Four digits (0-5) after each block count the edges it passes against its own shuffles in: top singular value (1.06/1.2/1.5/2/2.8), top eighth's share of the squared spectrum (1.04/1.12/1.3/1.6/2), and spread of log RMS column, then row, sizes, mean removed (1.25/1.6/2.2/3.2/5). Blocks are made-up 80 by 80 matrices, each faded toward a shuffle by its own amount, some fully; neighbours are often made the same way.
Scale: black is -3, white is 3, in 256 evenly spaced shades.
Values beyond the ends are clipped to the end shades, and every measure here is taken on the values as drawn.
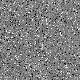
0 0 1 0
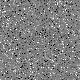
0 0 0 0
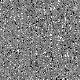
1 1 2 0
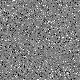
0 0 0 0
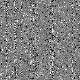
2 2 3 0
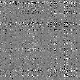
2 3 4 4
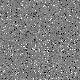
1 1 1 1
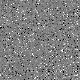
1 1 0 1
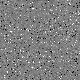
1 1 0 0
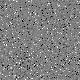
0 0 0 0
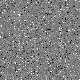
1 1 1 0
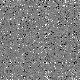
2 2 1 2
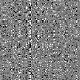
4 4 3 2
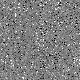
3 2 1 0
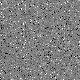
2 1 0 0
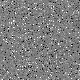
2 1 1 0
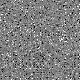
3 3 1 1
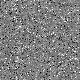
0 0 0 0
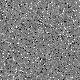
0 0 0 0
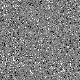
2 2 2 0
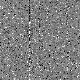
2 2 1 0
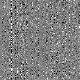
3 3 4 0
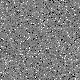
0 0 0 0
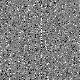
2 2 2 0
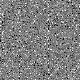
2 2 2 0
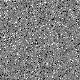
1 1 2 0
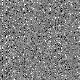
2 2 2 0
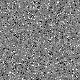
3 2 1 0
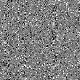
3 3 2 0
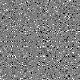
4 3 2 2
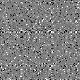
4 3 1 2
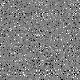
4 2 1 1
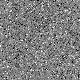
0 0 0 0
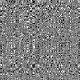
4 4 3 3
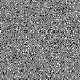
3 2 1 1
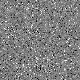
2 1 1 0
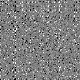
4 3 2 1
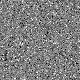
0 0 0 0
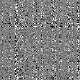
2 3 4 3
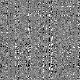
2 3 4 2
